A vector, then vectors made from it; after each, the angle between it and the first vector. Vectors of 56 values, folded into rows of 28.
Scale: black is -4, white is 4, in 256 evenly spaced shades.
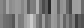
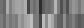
partly aligned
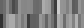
partly opposed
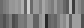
orthogonal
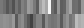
nearly opposite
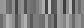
partly opposed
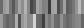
partly aligned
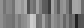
nearly parallel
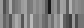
partly aligned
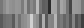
nearly parallel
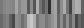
nearly parallel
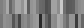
partly aligned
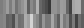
nearly parallel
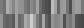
nearly parallel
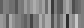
partly opposed
